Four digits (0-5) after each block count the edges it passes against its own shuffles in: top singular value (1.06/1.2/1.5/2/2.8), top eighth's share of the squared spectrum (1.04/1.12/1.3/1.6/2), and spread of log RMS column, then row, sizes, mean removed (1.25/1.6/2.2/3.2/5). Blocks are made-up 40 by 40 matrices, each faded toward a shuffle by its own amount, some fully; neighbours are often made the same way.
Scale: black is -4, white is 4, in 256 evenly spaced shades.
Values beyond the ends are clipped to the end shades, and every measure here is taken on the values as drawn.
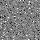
1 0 0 0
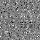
3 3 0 1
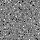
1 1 0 0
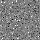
2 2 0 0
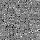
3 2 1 0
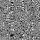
3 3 2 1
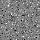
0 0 0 0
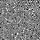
1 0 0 0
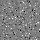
0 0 0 0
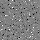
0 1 0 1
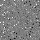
1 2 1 0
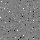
2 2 0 0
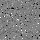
1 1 0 0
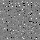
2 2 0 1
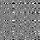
4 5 3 3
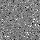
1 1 0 0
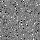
1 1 0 0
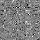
3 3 1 2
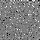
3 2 0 1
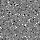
1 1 0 0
